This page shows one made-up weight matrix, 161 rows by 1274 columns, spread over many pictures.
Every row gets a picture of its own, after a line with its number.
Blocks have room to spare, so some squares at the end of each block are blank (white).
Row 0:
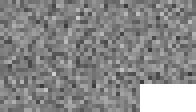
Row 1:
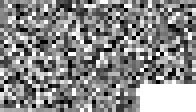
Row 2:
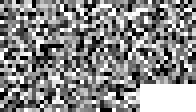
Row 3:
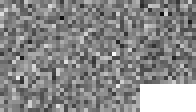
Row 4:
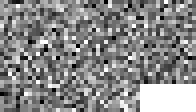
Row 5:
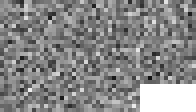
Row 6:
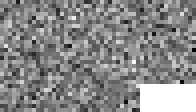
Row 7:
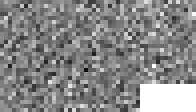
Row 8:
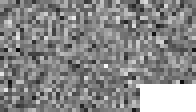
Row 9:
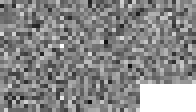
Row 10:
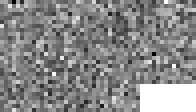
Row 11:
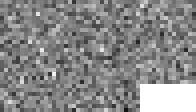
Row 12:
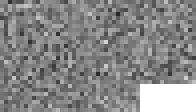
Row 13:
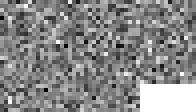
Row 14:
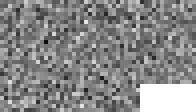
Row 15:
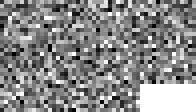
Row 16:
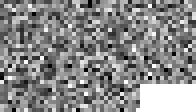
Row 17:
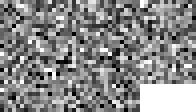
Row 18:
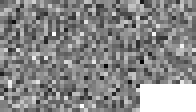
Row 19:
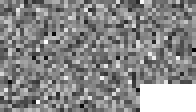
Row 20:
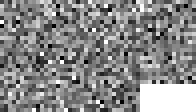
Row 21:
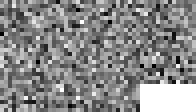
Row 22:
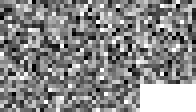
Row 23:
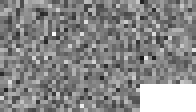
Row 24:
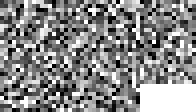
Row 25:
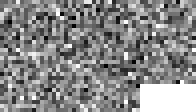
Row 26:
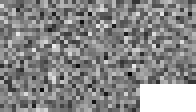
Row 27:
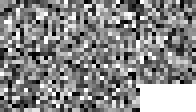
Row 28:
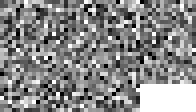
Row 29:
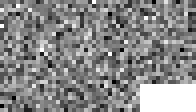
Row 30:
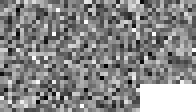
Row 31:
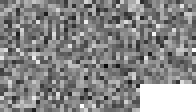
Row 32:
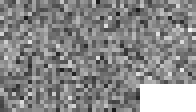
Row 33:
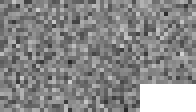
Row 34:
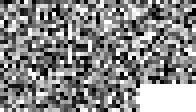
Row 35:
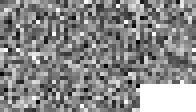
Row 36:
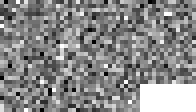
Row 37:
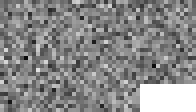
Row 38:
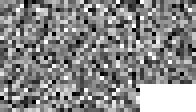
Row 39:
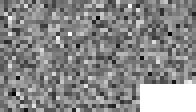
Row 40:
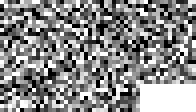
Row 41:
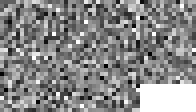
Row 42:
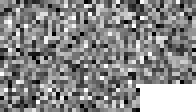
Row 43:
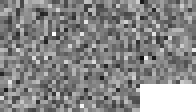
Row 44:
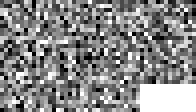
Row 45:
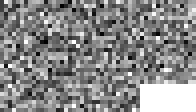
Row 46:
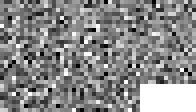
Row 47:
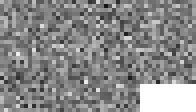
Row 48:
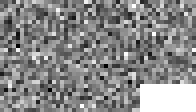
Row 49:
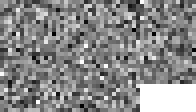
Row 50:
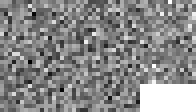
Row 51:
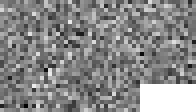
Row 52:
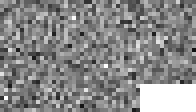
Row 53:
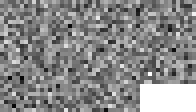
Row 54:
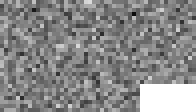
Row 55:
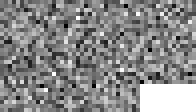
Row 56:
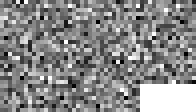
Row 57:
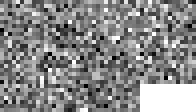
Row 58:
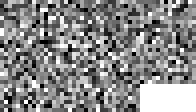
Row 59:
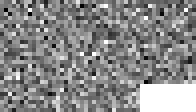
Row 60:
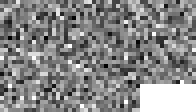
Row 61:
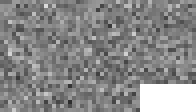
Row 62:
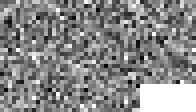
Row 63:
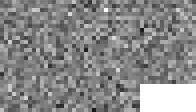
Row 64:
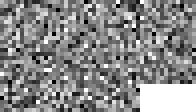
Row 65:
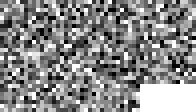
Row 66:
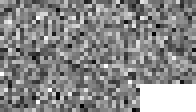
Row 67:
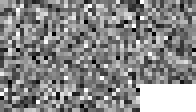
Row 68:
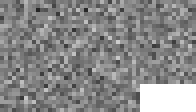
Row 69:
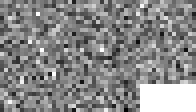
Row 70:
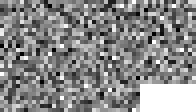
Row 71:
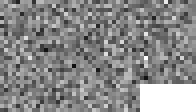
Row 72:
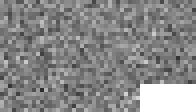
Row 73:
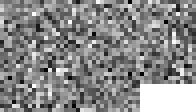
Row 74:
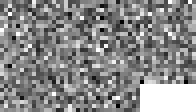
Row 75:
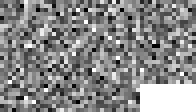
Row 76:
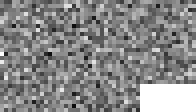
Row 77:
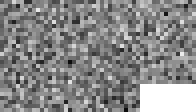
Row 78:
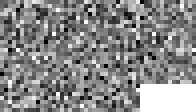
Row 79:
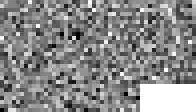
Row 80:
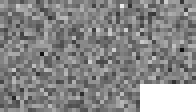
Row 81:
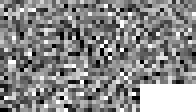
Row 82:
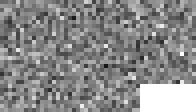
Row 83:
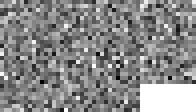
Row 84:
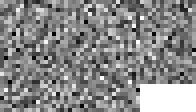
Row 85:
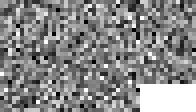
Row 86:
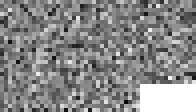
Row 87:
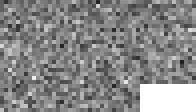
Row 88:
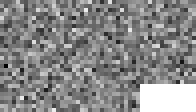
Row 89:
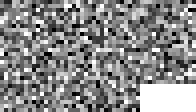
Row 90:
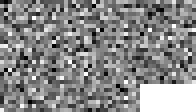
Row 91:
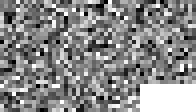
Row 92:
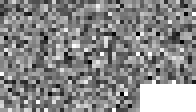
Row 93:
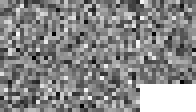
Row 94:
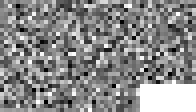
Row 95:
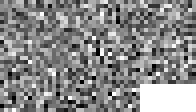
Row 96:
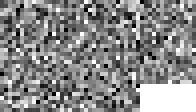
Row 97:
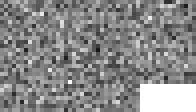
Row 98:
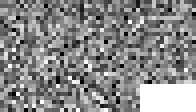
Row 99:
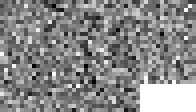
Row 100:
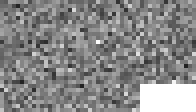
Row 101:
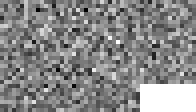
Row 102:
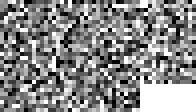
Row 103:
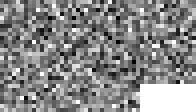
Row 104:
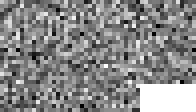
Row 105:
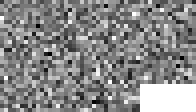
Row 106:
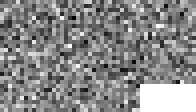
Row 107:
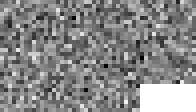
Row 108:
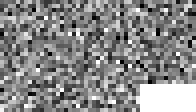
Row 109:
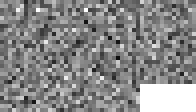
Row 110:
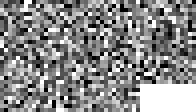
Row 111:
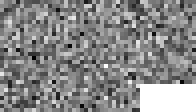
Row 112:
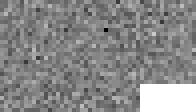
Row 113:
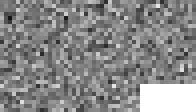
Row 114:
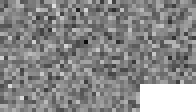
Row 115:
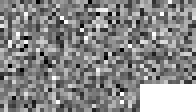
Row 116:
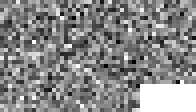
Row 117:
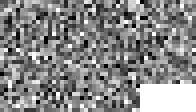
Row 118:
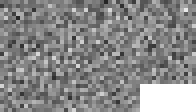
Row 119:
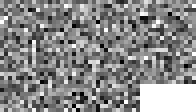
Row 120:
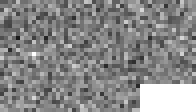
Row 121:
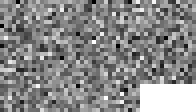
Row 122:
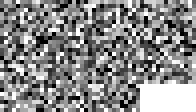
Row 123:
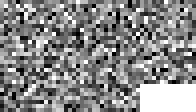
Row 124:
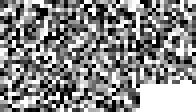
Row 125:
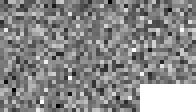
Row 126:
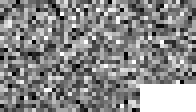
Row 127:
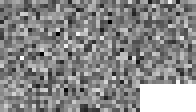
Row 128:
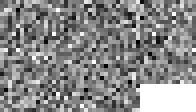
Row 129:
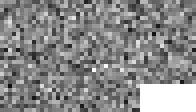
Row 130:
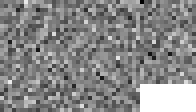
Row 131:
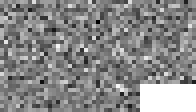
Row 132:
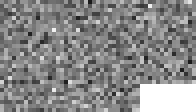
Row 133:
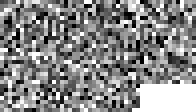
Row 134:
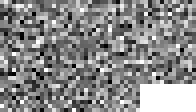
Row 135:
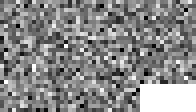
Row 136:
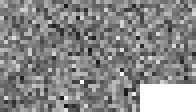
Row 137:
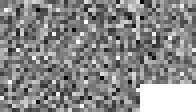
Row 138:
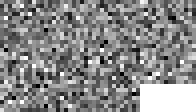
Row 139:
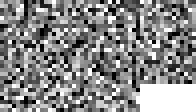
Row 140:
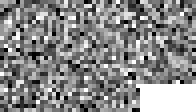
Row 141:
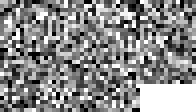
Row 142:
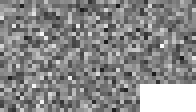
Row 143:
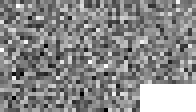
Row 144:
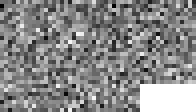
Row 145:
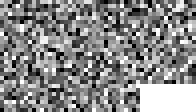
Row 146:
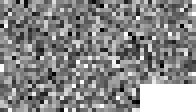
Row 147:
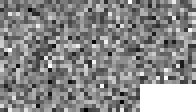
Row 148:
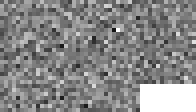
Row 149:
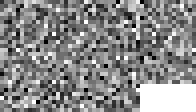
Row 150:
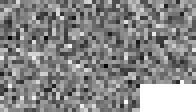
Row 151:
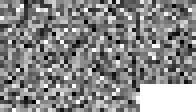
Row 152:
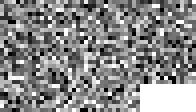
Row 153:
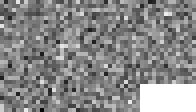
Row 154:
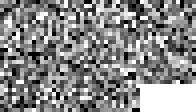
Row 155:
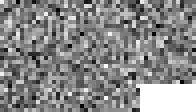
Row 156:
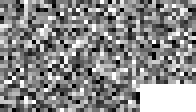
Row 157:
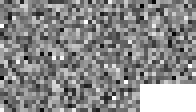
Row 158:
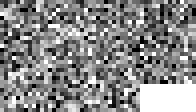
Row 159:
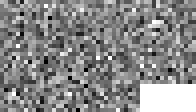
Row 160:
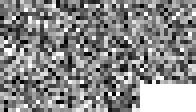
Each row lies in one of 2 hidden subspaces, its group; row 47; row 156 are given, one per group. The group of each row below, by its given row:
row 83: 47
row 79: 47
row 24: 156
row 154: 156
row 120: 156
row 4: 47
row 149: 156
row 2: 47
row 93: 156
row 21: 47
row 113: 47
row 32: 47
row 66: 156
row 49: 156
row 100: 47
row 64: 156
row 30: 156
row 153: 47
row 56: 47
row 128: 156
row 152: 47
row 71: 47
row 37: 47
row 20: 47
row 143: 47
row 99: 47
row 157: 47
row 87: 47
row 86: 47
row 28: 156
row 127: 47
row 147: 47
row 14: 156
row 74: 47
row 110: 47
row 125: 47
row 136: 47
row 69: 47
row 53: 47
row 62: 156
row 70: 47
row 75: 156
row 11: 47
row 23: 156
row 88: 156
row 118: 47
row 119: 47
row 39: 47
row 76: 47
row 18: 156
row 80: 47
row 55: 47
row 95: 47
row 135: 47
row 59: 47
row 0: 47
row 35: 156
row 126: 156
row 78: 156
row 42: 156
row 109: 156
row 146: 47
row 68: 156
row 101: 156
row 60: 156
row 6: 156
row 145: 47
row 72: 47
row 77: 47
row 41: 156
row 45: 47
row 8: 156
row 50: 47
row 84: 156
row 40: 47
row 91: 47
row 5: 47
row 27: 156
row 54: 47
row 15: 47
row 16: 47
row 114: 156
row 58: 47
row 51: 47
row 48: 156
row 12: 47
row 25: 156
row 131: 47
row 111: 156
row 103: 156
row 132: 47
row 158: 47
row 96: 156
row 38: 156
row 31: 156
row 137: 156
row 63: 47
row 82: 156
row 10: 47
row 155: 156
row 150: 156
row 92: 47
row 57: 47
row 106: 156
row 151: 156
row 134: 47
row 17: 47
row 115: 47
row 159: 47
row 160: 47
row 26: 47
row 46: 47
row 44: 47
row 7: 47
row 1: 47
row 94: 47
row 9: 47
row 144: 47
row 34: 47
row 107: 156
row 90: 47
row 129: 156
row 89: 47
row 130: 156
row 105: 47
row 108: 47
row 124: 156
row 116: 156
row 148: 47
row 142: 47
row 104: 156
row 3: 47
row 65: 156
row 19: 156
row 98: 47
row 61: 47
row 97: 47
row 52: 156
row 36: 47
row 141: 156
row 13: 47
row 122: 47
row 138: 47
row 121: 47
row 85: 156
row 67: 156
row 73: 47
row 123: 47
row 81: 47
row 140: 156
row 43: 156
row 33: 47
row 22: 47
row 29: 47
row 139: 156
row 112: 156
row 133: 156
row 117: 156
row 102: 47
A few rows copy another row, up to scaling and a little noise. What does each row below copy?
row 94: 1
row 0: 55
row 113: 91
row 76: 89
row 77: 33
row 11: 69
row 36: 153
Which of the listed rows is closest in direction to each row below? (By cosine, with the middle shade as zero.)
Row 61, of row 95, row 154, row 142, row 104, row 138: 95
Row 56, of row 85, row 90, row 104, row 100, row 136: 100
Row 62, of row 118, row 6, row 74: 118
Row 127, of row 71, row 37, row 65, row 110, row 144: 144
